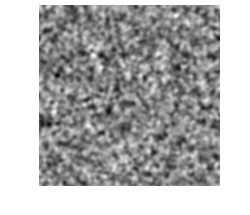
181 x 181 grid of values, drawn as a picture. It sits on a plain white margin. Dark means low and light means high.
No lone cell stands out from its neighbours. There is no seam. The field is mottled with small blotches. The halves do not mirror each other. The values follow a bell shape. There is no overall slope. On average the colour sits 50% of the way up the scale.
